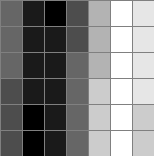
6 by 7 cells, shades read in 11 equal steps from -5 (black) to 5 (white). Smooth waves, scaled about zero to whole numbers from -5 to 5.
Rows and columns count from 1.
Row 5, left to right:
-2 -5 -4 -1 3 5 3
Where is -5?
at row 1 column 3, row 5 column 2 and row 6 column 2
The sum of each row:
-1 0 1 1 -1 -1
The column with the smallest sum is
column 2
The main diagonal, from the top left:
-1 -4 -4 -1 3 5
